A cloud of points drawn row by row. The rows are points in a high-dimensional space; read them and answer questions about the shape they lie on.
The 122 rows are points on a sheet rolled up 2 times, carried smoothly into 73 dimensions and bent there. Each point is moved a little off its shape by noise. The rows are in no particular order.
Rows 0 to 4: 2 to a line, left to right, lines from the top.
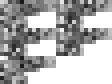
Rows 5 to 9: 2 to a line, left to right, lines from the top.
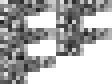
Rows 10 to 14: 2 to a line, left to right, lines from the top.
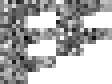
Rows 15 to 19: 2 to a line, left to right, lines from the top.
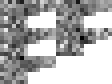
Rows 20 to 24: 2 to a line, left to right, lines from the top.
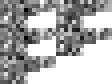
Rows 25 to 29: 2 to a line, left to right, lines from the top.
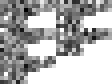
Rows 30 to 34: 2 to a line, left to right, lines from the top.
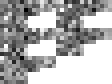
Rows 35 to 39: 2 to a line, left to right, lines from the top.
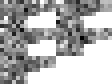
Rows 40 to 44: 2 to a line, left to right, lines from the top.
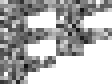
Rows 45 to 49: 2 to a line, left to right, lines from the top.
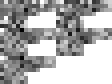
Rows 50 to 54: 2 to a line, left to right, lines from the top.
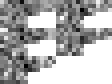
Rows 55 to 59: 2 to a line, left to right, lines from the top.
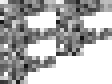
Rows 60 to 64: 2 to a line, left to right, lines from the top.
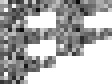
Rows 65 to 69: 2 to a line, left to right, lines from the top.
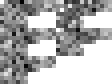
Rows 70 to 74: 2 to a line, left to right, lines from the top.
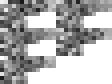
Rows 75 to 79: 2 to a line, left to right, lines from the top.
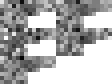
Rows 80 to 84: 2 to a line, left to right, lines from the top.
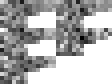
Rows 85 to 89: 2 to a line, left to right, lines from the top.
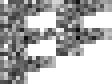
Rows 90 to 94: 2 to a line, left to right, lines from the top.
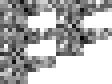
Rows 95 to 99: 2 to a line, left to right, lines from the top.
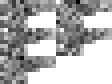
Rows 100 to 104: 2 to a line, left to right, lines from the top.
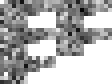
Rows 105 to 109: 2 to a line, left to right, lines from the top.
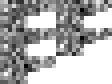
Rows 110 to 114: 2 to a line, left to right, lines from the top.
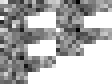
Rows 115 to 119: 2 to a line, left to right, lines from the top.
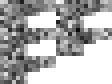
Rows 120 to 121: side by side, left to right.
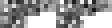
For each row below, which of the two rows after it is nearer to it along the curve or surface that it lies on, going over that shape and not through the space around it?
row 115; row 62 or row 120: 120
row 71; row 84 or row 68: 84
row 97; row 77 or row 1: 1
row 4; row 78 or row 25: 25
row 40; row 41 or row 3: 3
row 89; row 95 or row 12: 95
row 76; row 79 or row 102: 79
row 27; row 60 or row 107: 60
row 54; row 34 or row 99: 34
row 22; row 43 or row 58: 43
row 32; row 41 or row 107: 41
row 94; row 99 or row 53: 99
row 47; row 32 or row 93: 93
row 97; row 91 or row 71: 71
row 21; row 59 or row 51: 59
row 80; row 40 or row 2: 40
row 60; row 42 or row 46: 46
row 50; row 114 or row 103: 114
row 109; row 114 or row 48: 48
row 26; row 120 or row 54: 120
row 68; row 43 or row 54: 43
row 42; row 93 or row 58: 58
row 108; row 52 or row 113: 113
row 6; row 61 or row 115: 115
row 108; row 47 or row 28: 47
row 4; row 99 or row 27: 27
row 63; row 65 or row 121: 65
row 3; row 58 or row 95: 58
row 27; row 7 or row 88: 88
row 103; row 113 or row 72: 113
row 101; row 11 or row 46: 11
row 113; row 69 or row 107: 69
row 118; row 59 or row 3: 59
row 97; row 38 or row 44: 44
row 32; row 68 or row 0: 0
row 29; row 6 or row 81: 6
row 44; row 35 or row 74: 35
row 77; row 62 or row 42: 42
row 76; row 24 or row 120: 120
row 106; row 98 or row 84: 84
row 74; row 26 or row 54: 54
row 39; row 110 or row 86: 86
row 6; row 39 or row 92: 92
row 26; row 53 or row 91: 91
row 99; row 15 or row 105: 105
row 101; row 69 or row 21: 69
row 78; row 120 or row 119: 119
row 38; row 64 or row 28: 64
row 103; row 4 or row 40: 4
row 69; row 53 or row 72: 72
